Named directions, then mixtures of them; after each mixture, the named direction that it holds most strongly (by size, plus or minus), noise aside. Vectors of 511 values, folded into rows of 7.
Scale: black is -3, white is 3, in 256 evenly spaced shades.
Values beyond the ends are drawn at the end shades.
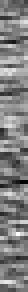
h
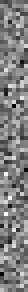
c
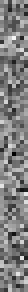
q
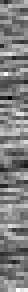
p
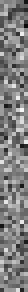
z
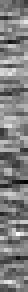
h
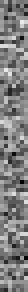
q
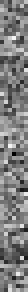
q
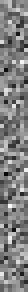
c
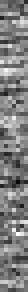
h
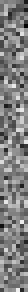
z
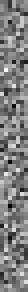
c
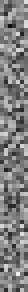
z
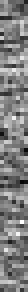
h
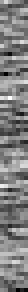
p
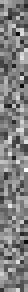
z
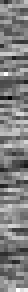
p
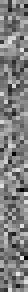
q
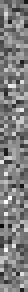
c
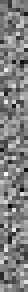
c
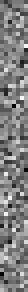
c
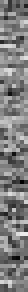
h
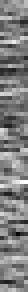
h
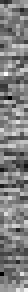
p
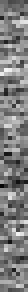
h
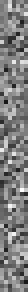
q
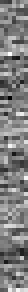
p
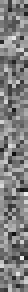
q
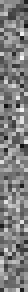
z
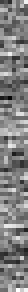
p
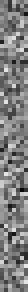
q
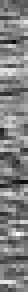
h
